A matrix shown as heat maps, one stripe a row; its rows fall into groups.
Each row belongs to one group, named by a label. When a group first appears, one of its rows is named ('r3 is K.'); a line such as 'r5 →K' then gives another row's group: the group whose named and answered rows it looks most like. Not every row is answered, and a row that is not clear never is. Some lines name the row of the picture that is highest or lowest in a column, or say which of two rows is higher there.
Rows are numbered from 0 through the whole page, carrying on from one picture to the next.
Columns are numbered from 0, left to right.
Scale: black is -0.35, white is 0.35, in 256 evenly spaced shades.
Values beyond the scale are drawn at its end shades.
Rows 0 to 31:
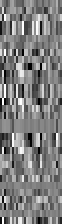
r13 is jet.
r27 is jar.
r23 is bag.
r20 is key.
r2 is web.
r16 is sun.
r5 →web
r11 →jar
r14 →jar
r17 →bag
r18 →bag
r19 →key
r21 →jar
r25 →sun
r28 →web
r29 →sun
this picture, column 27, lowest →19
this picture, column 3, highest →23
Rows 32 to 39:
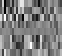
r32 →jar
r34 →jet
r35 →web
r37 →jet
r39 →web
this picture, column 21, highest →34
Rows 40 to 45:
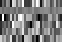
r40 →sun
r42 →jar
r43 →key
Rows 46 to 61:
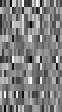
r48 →sun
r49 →key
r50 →sun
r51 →bag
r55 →bag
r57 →bag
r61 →sun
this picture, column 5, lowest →46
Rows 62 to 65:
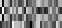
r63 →jar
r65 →key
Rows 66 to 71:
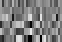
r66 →web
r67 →jet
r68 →bag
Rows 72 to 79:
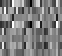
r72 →key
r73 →jet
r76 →jar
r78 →jar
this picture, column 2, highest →73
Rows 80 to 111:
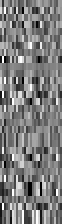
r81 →jet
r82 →sun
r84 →jar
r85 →sun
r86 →bag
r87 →jet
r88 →jar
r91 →jet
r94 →key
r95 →jet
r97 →jar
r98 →web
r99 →sun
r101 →jar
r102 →key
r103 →jar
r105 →jet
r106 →key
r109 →jar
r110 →sun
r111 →sun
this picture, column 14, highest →86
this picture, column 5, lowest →111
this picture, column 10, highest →88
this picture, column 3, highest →86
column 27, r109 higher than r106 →Yes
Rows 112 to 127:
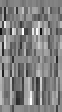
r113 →sun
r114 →jar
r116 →sun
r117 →web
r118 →web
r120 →bag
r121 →web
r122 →web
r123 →jet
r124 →jet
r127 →bag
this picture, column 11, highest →116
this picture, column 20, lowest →116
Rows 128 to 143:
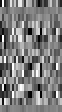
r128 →jar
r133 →jar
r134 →jar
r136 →jet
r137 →key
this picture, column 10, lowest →142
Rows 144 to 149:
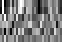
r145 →jar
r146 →jet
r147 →bag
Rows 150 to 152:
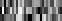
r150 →sun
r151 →jar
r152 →key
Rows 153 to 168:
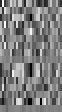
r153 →jar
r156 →jet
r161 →jet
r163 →key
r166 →web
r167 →key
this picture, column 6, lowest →160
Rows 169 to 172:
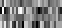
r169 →web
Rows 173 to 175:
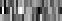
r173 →sun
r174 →jar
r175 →jet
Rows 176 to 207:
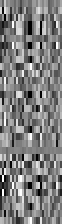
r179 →key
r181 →jar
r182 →key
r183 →sun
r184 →key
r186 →sun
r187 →jet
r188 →web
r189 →key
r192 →web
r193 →jet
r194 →key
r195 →bag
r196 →bag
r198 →jet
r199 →sun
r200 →web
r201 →jar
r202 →key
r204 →sun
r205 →key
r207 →bag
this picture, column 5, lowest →199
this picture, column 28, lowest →196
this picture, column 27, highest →199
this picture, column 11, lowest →198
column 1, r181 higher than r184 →Yes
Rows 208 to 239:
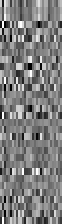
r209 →web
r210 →web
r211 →jar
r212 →web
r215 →web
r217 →key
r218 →bag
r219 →jet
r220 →sun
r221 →jar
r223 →key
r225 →web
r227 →jet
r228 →web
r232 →sun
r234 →web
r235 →jet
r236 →sun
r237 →web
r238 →sun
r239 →jar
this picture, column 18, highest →232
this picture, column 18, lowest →227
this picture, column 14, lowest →217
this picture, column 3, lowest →211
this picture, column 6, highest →232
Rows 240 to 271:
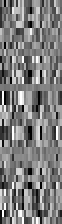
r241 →key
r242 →sun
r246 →sun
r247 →jet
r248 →sun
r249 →web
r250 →key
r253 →jar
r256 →bag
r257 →web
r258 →key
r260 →web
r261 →jet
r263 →web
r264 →key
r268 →jet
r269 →jet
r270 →jar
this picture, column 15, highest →244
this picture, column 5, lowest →251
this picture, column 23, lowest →270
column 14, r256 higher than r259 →Yes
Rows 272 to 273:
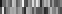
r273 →jar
